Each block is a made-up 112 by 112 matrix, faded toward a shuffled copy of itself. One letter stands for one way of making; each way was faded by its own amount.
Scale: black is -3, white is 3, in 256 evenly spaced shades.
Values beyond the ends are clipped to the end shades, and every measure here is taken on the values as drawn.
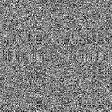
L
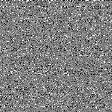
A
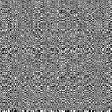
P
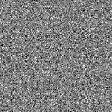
L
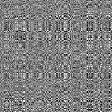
P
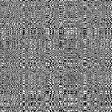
P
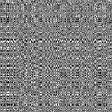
P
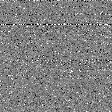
A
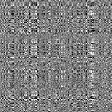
P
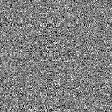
L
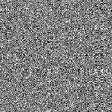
L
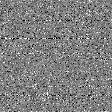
A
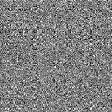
L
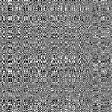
P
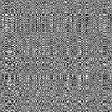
P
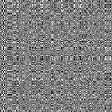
P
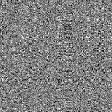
L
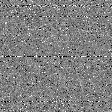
A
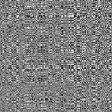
P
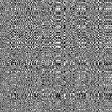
P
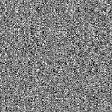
L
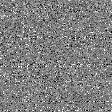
A
